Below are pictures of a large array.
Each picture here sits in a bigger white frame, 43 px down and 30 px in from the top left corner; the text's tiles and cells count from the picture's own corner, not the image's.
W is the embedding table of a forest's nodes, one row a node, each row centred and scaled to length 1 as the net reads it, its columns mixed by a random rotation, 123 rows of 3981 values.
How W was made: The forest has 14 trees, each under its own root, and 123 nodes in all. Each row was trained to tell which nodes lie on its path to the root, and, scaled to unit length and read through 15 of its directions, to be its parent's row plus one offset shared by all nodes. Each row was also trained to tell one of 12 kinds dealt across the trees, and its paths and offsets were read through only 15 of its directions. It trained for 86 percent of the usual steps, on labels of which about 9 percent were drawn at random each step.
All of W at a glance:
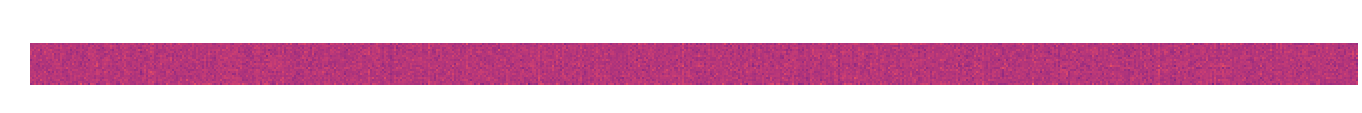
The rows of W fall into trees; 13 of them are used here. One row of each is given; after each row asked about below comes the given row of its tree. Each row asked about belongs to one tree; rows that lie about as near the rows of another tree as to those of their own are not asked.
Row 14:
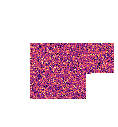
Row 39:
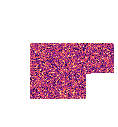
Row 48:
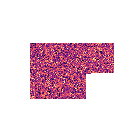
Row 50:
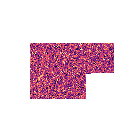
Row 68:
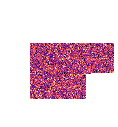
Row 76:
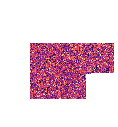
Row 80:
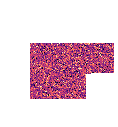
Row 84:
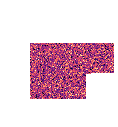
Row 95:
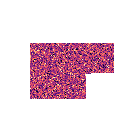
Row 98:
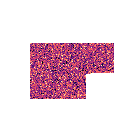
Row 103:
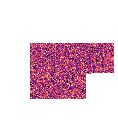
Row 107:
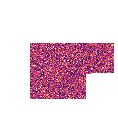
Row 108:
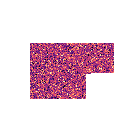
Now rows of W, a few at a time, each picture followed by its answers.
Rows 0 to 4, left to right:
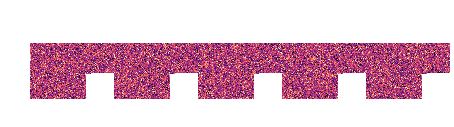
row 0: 95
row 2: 14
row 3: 68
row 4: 50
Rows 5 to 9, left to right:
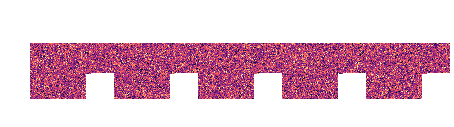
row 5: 50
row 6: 98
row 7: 76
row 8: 107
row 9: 95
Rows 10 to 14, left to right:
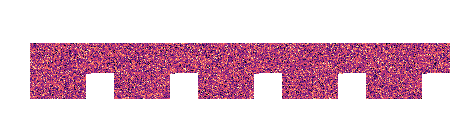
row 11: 103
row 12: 50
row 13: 39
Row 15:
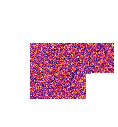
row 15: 80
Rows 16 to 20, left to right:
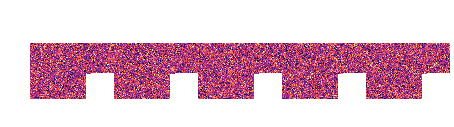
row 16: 48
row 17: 95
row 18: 107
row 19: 76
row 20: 98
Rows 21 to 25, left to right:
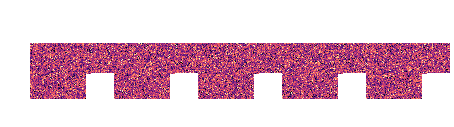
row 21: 107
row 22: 107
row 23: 50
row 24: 14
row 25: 80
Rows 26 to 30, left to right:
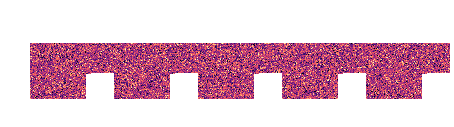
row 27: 76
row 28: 48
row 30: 14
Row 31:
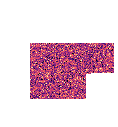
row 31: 103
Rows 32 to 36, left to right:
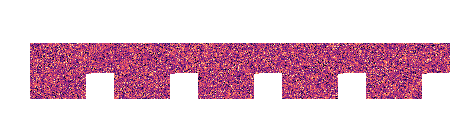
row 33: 107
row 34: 39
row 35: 76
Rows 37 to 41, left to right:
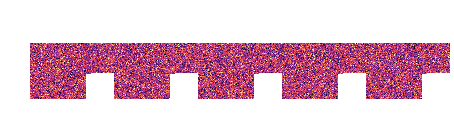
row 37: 48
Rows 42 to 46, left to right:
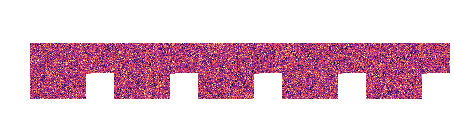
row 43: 39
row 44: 98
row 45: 14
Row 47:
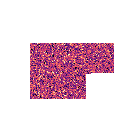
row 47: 76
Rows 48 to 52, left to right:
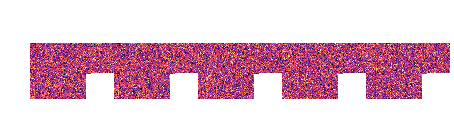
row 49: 76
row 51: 95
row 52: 80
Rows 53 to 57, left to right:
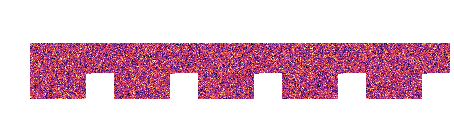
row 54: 68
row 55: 107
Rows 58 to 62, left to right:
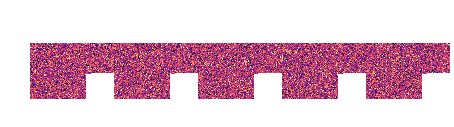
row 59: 48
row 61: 95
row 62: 48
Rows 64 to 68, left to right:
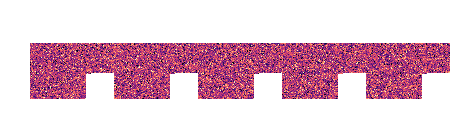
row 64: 103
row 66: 95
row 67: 95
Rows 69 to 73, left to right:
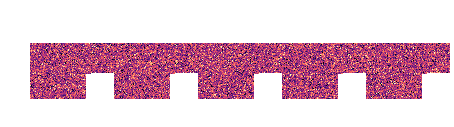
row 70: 107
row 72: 76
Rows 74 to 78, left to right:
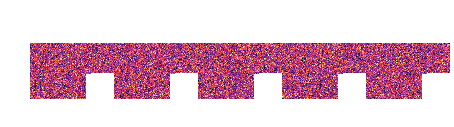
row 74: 108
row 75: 84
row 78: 107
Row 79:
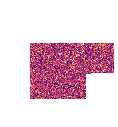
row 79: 76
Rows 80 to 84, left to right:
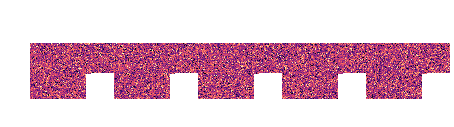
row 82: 14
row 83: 107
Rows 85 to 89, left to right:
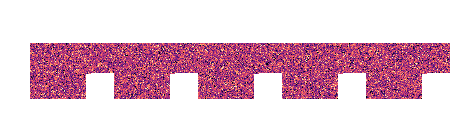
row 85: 76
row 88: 14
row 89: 14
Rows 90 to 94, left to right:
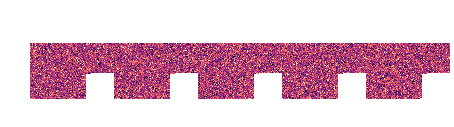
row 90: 14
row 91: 48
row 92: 39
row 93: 95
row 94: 68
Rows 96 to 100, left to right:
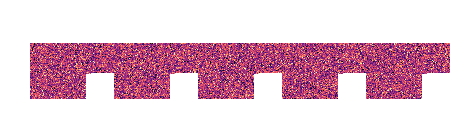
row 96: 50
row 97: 48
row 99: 107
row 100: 95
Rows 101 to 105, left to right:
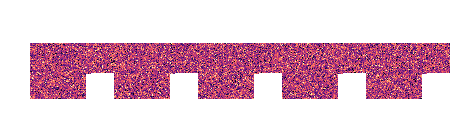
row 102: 80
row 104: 50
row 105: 50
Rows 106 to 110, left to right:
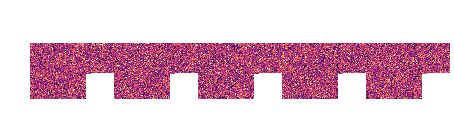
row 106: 76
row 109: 98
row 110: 14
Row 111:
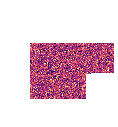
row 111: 95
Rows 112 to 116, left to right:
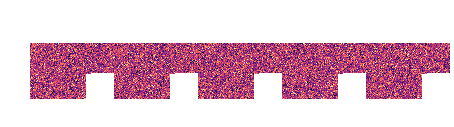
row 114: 48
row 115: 14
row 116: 50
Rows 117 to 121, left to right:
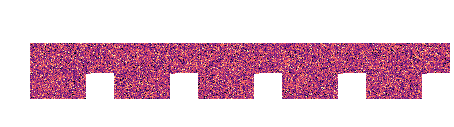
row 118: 84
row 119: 39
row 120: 50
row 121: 50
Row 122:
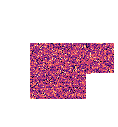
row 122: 48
